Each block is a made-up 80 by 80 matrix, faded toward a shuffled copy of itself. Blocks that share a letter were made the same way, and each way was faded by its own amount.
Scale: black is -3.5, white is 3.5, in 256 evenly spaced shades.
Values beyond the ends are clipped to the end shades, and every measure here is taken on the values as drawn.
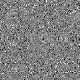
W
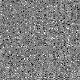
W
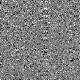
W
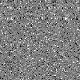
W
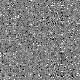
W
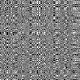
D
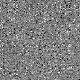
W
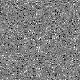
W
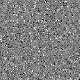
W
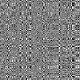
D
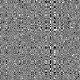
D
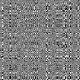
D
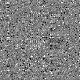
W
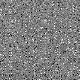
W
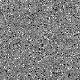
W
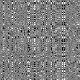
D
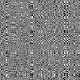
D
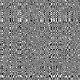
D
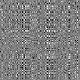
D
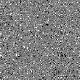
W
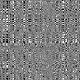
D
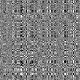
D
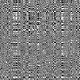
D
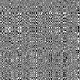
D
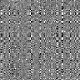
D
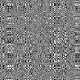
D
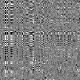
D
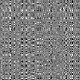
D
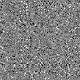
W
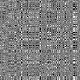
D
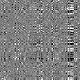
D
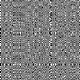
D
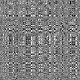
D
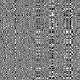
D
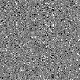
W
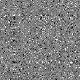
W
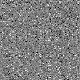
W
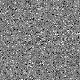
W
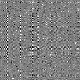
D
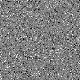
W
